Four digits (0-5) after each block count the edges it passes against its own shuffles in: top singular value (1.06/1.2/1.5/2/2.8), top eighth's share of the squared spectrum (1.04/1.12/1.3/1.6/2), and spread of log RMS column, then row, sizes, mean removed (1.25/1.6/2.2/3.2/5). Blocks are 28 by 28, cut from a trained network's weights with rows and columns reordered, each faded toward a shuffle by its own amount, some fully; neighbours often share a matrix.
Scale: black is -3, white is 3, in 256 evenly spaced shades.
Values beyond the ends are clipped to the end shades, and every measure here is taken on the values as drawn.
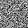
0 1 0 0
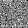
0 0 0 0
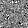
0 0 0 0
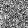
2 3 1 0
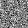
1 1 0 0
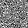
0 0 0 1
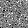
0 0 0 0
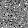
0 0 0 0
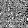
1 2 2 0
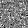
0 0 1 0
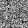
1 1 1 0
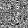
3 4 2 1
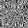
2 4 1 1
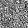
1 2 0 0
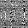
2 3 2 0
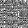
2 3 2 0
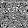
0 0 0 1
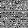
2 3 2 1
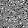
0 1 0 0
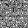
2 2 2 0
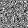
2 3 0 1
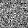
2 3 1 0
